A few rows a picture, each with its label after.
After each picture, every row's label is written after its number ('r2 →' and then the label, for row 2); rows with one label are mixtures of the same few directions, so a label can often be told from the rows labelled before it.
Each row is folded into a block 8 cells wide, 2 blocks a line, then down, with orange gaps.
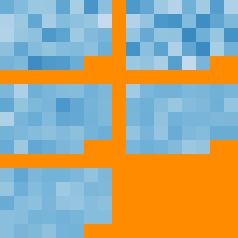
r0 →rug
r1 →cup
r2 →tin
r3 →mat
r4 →tin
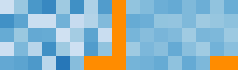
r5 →cup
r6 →cup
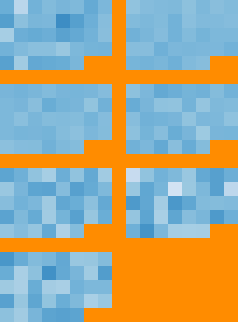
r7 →tin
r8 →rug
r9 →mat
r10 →cup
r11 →cup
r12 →mat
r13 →mat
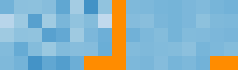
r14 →rug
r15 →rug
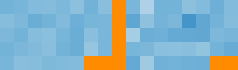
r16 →cup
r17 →tin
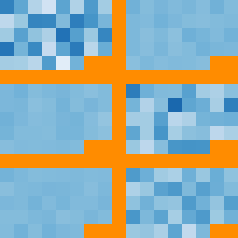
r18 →cup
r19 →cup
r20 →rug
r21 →mat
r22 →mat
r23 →cup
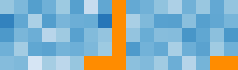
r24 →rug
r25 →cup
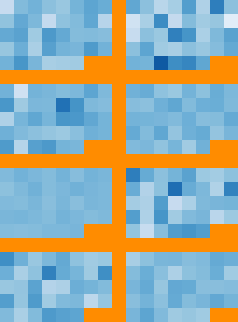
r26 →mat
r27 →rug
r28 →tin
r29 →cup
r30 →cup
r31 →mat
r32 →mat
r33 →mat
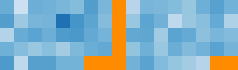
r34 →tin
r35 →mat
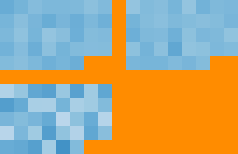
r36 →mat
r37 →cup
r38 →cup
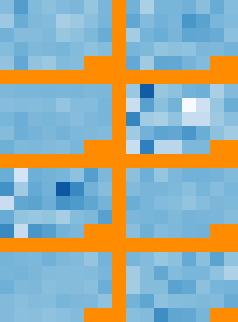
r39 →tin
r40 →tin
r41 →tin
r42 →tin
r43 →tin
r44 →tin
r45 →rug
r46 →rug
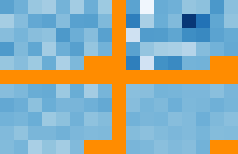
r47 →cup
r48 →tin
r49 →rug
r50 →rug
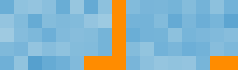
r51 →rug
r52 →rug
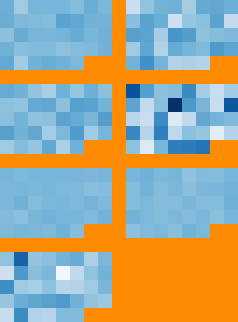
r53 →tin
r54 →mat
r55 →cup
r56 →mat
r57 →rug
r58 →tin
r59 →tin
